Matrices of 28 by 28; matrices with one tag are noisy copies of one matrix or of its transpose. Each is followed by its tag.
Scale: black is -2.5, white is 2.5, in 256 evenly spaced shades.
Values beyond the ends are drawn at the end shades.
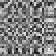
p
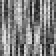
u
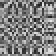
p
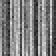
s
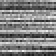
s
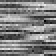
u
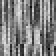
u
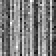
s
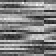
u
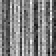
s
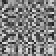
p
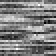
u
